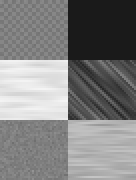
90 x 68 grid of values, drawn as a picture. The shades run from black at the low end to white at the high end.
It is made of 3 by 2 panels. Panel 1,1: middling, checkered, faint in contrast. Panel 1,2: very low, flat. Panel 2,1: very high, streaked across, faint in contrast. Panel 2,2: low, slanting down to the right. Panel 3,1: middling, fine-grained, faint in contrast. Panel 3,2: high, streaked across, faint in contrast.
